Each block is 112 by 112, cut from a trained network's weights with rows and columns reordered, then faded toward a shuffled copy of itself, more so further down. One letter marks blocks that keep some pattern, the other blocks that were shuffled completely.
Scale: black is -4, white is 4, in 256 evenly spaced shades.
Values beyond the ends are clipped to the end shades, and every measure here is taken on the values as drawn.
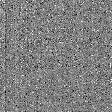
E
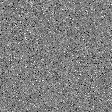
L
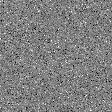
L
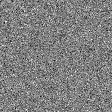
L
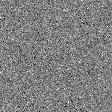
L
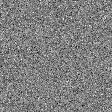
L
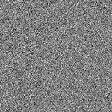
E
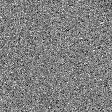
L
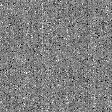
E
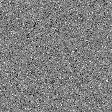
L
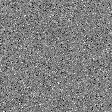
L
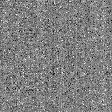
E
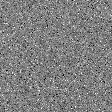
L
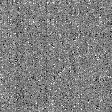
E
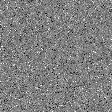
L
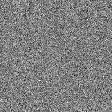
E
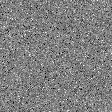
L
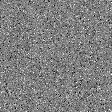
L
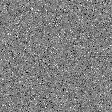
L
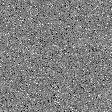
L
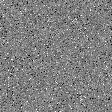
L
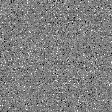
E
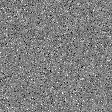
L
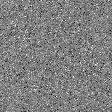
L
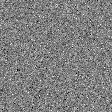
L
